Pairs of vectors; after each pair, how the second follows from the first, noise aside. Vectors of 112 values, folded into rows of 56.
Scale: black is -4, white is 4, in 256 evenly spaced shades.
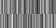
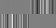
partly zeroed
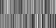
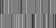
partly zeroed
